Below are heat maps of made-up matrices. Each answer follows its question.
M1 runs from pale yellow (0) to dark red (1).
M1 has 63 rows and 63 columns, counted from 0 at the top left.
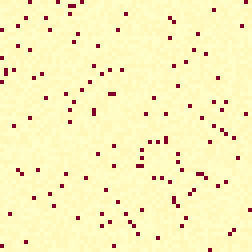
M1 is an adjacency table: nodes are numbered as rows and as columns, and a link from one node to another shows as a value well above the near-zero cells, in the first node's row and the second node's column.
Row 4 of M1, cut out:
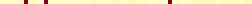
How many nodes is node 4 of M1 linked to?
3
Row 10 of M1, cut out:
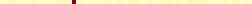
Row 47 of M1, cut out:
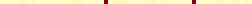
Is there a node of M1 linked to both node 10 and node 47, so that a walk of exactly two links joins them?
no
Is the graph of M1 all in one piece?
yes
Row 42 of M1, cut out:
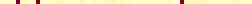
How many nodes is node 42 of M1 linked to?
3
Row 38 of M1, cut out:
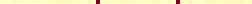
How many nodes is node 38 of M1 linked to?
2
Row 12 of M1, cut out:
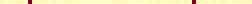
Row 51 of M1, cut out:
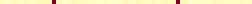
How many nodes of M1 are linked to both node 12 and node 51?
0
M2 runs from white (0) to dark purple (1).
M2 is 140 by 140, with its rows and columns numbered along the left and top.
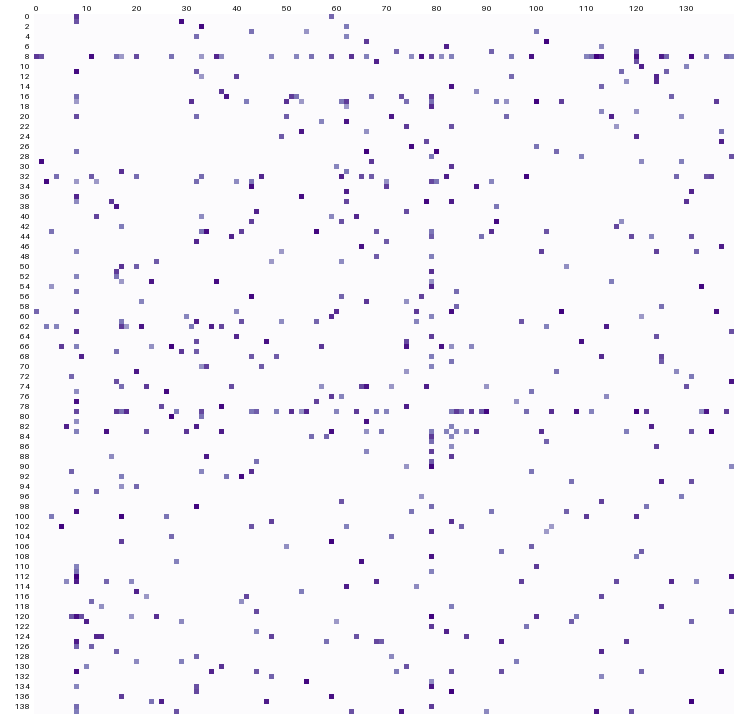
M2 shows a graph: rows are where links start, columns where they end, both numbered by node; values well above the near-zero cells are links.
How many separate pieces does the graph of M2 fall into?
1
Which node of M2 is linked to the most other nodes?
node 8
